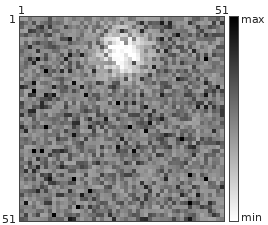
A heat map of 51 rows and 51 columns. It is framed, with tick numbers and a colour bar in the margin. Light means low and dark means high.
A single dip lies in the top middle. No single row or column stands out from its neighbours. On average the colour sits 50% of the way up the scale. The top middle is the ninth with the lowest average. Neither half mirrors the other. No regular stripes run through it.
